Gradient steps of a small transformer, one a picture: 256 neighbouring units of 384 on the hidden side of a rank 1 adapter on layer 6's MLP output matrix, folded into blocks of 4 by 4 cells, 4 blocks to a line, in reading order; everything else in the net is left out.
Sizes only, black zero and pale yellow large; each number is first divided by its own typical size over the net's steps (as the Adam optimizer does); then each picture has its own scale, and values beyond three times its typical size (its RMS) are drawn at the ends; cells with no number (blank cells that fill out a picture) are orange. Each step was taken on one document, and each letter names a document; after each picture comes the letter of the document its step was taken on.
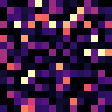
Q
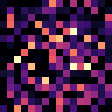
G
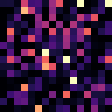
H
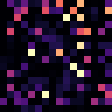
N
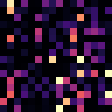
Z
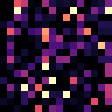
H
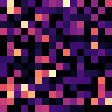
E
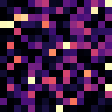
Q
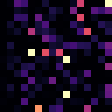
H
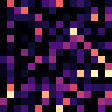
Z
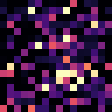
G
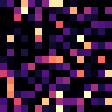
Z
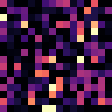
E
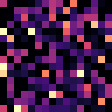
G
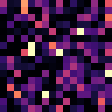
N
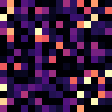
E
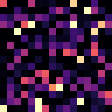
Q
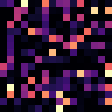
Z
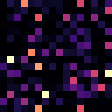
N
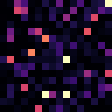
H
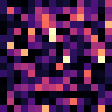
Q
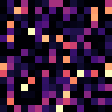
Z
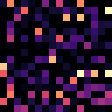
Z
